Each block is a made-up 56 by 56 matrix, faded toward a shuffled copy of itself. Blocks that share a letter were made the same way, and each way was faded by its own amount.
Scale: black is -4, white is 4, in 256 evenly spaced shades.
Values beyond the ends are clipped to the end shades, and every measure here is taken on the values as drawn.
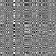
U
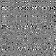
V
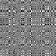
U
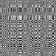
U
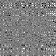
V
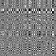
U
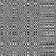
U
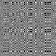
U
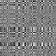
U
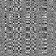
U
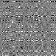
V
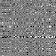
V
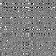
V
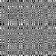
U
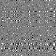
V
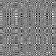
U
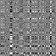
U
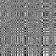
U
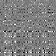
V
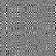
U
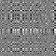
U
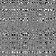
V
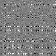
V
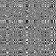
U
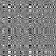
U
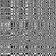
U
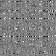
V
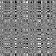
U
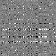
V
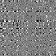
V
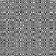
U
